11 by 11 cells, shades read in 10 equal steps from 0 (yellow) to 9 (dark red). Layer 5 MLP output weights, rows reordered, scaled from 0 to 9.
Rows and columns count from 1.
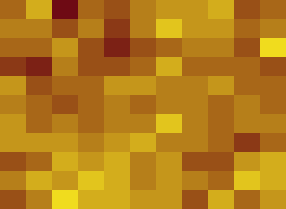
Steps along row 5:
up down same down same up same down up same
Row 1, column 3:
9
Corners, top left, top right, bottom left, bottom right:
5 5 6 3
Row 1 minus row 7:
2 -3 5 0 2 0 2 -1 -3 2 1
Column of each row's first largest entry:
3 5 5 2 2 3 2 10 1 9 1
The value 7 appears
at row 2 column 5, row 4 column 1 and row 8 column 10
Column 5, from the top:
6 7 8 6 3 4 4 3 2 2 2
